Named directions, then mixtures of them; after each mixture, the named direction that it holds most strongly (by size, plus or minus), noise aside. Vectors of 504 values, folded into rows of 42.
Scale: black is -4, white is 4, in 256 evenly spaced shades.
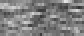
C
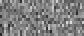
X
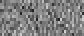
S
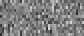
X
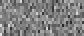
X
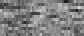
C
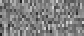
X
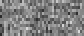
X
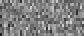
X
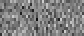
S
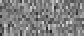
X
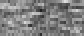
C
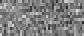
X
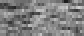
C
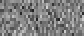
S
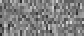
X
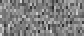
X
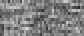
C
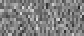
S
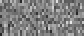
X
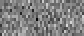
S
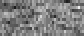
C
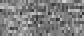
C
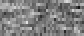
C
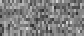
X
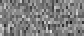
X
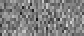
S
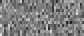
X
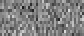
S
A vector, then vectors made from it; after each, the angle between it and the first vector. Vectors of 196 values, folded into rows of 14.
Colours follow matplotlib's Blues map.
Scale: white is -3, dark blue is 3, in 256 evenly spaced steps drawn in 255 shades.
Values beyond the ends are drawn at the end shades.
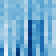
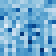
partly aligned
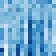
nearly parallel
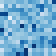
orthogonal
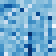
partly aligned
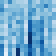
nearly parallel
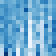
nearly opposite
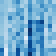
nearly parallel
